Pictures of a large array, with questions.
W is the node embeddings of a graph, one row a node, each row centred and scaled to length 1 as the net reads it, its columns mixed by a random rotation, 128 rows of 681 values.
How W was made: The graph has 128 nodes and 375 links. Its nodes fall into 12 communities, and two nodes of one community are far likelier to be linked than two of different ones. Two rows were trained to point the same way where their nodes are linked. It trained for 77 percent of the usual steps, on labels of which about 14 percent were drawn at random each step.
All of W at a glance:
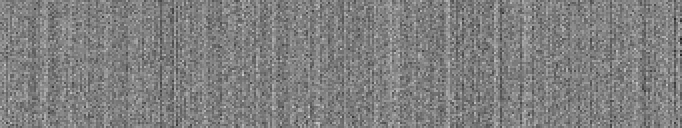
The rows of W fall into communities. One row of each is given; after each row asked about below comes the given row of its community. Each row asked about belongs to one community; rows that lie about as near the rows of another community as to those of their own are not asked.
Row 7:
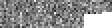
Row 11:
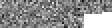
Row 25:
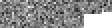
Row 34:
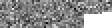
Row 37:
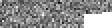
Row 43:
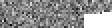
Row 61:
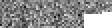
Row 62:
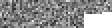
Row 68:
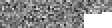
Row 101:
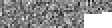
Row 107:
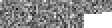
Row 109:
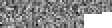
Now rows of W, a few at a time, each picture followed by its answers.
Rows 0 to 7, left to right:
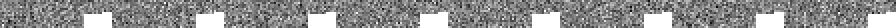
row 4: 107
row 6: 7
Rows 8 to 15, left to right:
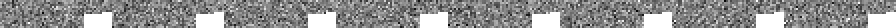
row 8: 34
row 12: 107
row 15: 109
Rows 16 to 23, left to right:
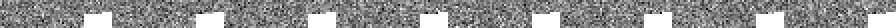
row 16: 37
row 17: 43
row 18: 43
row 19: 101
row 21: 101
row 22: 34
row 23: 25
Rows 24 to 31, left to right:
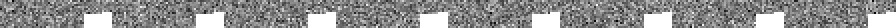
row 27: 43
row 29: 25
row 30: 7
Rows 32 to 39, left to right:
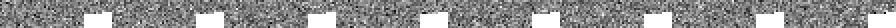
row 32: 7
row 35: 43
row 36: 25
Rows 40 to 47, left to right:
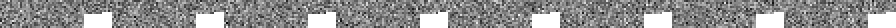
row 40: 11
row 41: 62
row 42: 7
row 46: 11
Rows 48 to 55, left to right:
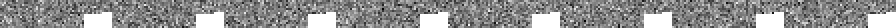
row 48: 109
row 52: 25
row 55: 37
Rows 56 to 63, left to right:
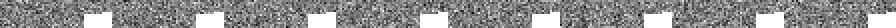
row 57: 25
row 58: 107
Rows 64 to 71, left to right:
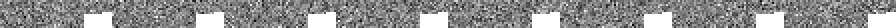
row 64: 37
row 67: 11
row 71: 68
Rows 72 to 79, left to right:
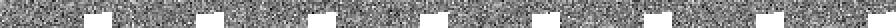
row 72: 61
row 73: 34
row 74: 7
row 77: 62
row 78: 34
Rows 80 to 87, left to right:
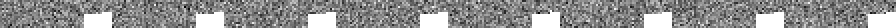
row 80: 43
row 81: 62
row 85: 43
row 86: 68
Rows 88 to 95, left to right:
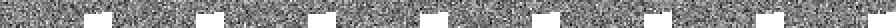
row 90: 34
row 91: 62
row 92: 25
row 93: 25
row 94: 11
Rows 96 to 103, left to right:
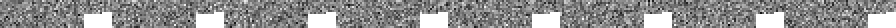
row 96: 101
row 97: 61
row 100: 107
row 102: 68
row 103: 43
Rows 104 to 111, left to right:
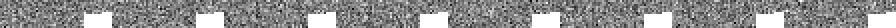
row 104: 11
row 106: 37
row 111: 37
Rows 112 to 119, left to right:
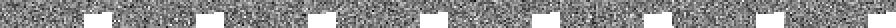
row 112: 68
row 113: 109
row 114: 107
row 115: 11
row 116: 62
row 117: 107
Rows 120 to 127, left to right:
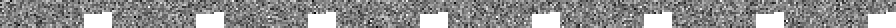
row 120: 7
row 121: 107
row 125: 7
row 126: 34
